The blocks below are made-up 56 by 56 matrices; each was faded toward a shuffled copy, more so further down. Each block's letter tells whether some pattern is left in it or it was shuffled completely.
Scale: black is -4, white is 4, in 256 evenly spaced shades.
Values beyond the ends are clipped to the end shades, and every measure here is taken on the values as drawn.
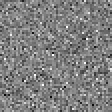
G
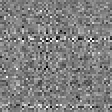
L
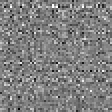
L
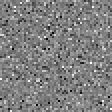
G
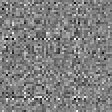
L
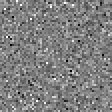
G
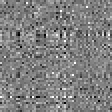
L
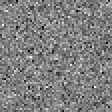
G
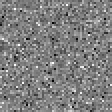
G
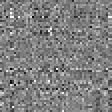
L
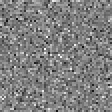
G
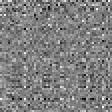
L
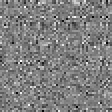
L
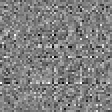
L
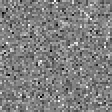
G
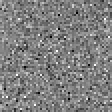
G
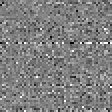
L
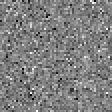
G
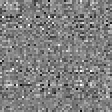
L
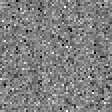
G
